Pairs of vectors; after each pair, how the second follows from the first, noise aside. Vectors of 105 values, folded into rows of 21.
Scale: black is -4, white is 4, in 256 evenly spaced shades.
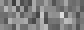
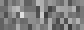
reversed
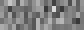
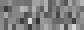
reversed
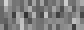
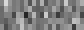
copied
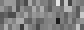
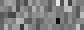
copied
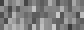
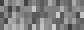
copied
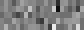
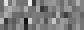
reversed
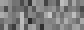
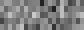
reversed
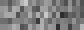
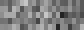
copied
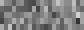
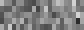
copied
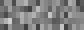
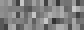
reversed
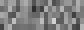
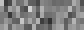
reversed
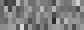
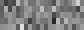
copied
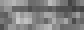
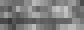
reversed
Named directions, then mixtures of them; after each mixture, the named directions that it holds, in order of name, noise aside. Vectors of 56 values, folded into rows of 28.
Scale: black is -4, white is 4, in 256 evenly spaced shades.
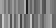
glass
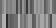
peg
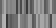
peg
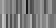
glass, peg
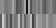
glass, peg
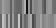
glass, peg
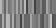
glass, peg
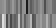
glass, peg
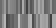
peg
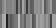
peg
